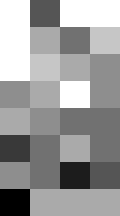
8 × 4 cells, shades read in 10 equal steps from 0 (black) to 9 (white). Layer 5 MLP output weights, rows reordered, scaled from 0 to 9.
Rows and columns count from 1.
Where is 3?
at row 1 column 2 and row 7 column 4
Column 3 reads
9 4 6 9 4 6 1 6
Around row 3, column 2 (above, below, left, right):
6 6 9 6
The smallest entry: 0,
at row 8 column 1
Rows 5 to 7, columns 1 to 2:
6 5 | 2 4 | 5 4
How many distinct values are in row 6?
3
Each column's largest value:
9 7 9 9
